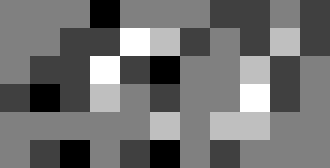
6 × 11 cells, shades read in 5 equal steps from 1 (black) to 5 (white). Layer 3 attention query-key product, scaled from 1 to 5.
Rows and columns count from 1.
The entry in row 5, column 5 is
3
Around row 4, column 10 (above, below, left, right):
2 3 5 3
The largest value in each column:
3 3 3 5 5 4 3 4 5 4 3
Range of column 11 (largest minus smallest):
1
